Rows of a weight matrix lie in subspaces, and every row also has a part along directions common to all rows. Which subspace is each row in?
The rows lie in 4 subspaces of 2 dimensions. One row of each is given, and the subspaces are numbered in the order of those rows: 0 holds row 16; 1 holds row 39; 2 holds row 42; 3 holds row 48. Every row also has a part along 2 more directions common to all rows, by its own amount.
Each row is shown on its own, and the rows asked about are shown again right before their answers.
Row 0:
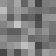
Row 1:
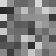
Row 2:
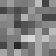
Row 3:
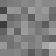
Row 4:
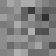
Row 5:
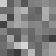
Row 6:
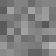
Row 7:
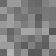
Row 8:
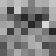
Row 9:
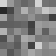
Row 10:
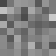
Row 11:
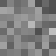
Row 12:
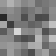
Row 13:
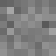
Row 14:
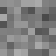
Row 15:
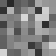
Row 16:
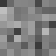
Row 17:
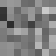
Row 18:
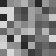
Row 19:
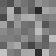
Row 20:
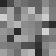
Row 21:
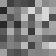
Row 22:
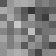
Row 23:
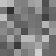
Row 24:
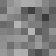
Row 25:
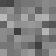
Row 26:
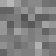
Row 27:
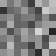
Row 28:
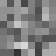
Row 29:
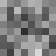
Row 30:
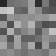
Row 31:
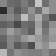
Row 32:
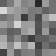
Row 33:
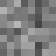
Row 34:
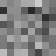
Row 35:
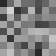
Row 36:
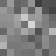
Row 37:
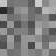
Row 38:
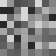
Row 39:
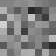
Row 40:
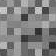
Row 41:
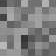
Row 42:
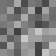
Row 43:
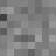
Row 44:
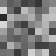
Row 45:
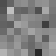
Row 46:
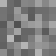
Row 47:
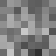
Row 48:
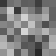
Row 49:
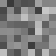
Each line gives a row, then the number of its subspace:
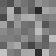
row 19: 1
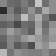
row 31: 2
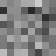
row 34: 1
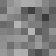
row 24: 1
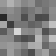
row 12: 0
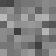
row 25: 0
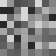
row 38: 3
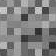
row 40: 2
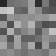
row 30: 3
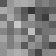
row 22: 1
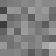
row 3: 1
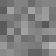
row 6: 1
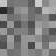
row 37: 3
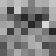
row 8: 3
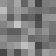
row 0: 2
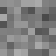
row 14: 1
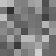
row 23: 2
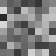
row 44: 1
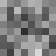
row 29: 3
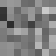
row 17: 0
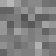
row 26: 0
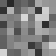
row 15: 0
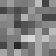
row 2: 2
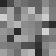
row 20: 0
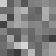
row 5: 2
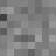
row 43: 0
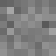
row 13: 3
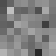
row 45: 1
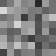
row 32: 2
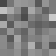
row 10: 3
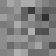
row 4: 1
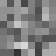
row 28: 2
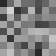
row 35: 2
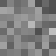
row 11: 3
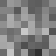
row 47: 3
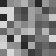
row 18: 2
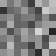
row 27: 3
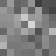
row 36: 3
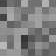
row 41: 2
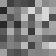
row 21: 1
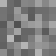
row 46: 0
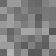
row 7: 3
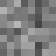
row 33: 2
